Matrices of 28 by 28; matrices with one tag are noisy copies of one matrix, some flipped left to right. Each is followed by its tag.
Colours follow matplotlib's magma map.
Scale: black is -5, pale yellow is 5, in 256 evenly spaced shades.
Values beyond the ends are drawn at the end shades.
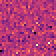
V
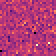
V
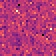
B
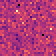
B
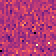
V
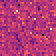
B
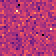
B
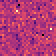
B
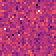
B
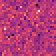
B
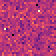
B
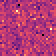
B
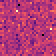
B
